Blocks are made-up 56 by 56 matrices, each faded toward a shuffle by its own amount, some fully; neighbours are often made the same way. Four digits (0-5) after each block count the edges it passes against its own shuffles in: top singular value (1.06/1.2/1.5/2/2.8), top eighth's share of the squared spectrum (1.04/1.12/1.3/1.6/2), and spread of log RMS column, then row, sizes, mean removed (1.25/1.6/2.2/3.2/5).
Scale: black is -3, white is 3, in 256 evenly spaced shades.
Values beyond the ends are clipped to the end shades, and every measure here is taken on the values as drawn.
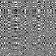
5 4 3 3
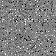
1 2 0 1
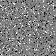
1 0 0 0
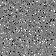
2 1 0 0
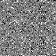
3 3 1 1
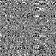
4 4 1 2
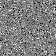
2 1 0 0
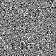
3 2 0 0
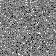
0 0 0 0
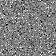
1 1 0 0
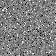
0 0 0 0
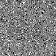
3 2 1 1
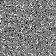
2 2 0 0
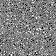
1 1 0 0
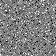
0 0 0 0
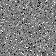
1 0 0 0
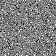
0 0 0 0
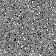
0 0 0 0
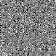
3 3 1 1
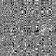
4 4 3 2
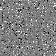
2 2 1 0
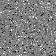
0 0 0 0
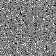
1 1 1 0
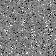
2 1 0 0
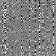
4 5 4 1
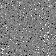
2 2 1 0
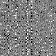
4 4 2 2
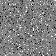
2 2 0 0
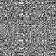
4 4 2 2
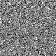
2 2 0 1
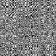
4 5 3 2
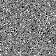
0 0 0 0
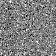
0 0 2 0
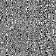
1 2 3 0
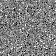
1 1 0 0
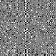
4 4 2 2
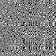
4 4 3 2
